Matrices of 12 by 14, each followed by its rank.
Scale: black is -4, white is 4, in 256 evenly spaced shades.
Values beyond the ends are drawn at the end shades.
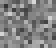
full rank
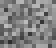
full rank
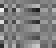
one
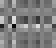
one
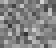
full rank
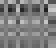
one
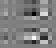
one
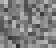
full rank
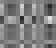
one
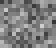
full rank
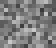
full rank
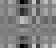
one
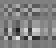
one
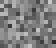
full rank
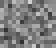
full rank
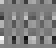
one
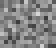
full rank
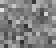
full rank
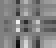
one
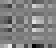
one
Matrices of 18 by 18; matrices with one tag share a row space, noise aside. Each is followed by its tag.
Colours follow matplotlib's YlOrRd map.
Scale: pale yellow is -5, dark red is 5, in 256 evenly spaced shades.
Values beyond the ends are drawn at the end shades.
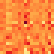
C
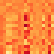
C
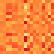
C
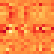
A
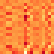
C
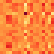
C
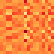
C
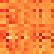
A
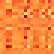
C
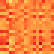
A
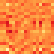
A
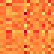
C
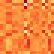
C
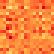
A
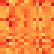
A
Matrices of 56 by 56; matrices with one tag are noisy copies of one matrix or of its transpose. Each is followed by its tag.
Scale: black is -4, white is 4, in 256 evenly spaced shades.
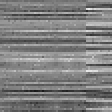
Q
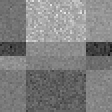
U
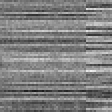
Q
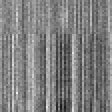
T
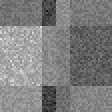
U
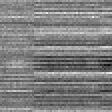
T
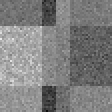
U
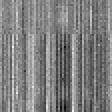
T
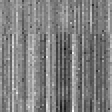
T
